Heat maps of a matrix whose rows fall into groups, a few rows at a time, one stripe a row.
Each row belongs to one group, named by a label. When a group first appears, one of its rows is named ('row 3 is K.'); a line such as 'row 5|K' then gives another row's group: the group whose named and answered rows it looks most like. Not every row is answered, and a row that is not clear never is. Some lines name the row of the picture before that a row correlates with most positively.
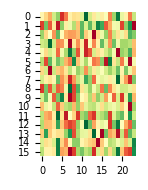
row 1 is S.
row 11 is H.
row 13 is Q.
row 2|H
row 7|H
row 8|Q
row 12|H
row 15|H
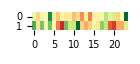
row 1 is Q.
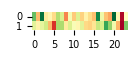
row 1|H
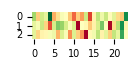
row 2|H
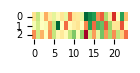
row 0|S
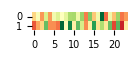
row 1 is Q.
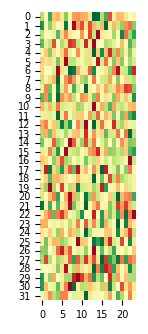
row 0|S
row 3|H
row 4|S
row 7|H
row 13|H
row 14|H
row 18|S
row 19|Q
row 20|H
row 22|Q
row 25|S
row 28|S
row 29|S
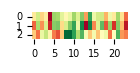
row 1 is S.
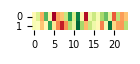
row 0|Q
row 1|H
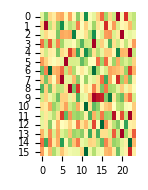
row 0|Q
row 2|S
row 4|H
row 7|Q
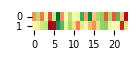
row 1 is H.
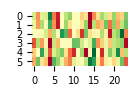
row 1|S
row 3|S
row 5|S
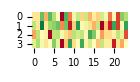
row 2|S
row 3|H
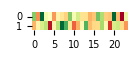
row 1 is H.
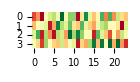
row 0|Q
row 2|Q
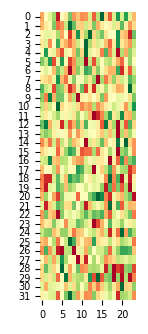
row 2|H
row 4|Q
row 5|H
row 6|H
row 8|H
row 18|Q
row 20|S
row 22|S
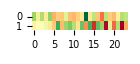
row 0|S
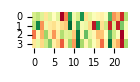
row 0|H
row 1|Q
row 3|H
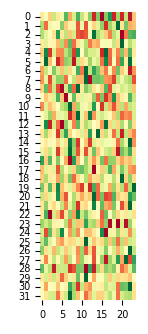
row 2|S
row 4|Q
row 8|Q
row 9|S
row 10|Q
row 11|H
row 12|Q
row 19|S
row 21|S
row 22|Q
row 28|H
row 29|Q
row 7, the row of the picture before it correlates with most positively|2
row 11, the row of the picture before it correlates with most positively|0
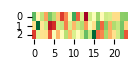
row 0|H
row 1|Q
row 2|S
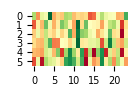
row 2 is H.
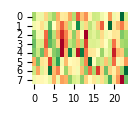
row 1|H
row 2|H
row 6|S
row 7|H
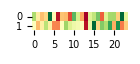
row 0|H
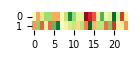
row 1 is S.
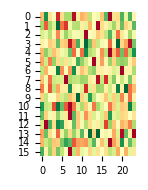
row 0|Q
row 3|H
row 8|Q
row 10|H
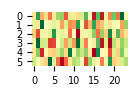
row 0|Q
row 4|Q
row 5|H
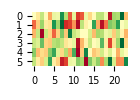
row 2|Q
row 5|H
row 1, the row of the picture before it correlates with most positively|2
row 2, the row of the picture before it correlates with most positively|4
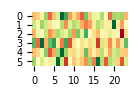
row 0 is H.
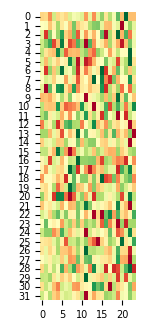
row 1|S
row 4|H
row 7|S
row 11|Q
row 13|Q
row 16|Q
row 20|H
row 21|H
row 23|Q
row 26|H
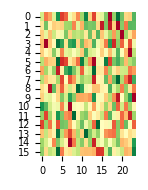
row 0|H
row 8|Q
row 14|H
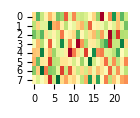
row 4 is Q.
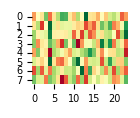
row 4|S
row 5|H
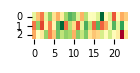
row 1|Q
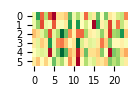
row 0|Q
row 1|Q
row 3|H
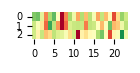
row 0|H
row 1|H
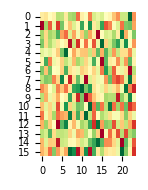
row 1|S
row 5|Q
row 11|Q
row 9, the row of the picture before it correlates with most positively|2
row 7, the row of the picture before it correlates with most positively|0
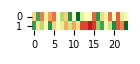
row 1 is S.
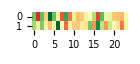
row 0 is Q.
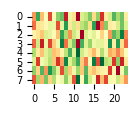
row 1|S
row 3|Q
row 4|Q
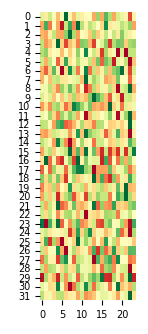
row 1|Q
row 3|H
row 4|Q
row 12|H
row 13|H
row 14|H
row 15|Q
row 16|Q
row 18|S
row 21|S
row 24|H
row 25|Q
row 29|S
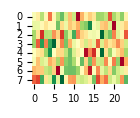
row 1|S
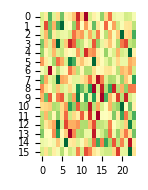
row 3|H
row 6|H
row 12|H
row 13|H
